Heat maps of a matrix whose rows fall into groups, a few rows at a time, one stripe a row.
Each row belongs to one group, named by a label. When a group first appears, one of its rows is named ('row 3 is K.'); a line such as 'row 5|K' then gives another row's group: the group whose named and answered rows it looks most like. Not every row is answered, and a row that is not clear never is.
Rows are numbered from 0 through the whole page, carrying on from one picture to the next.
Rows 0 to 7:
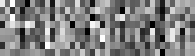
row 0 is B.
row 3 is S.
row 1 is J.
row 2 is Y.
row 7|B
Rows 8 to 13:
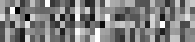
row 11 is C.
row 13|J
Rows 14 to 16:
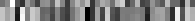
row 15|B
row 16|B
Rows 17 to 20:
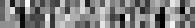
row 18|Y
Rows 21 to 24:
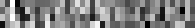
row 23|Y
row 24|S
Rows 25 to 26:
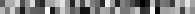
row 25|S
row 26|Y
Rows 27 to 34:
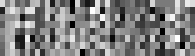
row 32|J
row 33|Y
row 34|S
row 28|S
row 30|S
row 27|B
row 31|Y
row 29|Y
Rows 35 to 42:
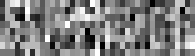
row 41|B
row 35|S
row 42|J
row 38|S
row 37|J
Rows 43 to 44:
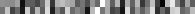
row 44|J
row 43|Y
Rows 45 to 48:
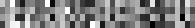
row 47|Y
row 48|S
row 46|S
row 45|Y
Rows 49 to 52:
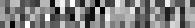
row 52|C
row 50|C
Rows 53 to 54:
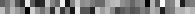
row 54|B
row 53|C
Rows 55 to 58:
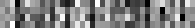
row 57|C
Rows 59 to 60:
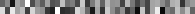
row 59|C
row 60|B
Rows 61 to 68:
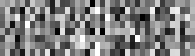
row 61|B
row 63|S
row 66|J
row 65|C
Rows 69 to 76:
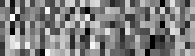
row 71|B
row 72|J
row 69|J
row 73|C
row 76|S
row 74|S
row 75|S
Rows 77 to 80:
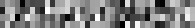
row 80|J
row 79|B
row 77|J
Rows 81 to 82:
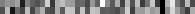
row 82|J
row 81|Y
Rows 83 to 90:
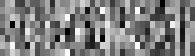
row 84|Y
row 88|C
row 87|C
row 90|S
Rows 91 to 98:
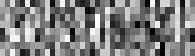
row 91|Y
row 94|B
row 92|C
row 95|S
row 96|S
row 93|J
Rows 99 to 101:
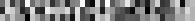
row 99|C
